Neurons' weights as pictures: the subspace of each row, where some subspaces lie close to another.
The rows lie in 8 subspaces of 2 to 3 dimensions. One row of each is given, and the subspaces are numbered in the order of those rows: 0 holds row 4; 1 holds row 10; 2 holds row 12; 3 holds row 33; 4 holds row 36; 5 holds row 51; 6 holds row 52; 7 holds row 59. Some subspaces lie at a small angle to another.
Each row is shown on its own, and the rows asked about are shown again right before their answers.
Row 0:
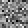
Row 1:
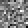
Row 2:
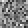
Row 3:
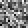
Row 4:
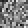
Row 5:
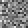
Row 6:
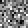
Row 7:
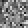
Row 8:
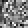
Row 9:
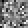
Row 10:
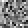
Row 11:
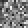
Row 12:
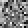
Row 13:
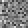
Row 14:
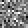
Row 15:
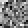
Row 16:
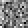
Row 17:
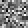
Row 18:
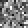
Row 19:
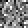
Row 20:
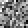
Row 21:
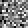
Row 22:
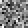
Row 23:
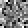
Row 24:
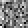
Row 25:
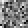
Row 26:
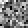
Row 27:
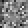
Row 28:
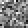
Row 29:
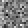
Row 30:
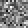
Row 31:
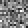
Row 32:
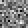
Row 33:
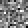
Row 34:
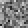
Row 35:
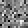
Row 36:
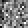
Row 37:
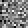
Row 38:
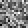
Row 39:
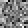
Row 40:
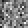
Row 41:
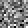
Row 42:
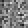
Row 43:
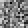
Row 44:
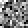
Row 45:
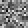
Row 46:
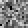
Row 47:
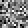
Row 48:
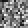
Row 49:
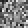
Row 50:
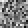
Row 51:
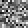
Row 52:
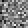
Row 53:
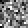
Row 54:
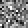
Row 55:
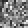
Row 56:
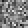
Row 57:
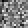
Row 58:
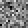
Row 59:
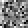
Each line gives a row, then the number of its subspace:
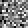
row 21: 6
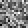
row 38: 4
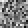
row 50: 0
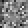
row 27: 7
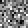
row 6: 3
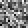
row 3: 4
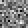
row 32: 3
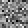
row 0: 5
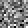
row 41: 3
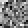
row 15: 1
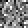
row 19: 5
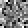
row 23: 5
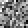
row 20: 0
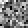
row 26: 1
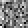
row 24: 4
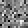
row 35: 3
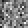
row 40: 4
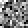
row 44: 1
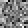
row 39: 5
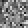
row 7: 2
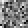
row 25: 7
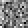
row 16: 4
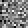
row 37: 6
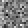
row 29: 4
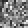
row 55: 1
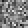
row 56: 1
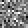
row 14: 0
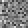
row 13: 6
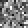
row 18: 2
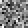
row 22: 5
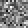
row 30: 5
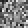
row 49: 0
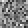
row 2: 0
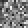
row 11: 2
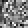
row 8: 1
